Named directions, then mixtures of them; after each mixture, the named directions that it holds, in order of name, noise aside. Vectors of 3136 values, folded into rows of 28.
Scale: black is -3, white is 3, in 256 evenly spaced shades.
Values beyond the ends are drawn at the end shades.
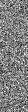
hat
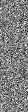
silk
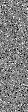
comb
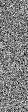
hat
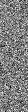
hat, silk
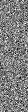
hat, silk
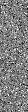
comb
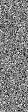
comb, silk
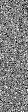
comb, hat, silk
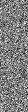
silk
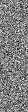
comb, hat, silk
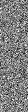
silk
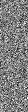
silk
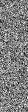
hat, silk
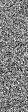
hat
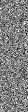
silk
